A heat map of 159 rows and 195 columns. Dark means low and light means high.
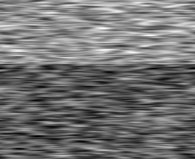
Streaks run across, left to right. The values follow a bell shape. A horizontal seam about 40% of the way down splits the table, and the top part is higher.
